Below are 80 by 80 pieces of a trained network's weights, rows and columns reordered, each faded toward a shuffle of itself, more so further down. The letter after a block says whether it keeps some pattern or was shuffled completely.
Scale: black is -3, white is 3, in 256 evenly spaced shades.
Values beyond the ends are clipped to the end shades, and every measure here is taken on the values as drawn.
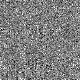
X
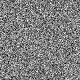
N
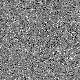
N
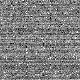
X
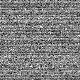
X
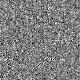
X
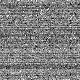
X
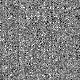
X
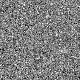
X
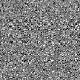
X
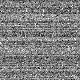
X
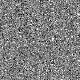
X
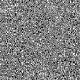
X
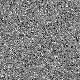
N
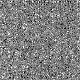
X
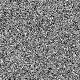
N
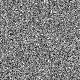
N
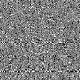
X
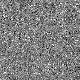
X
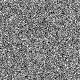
N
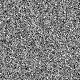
N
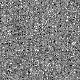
X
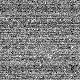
X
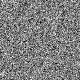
N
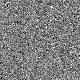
N
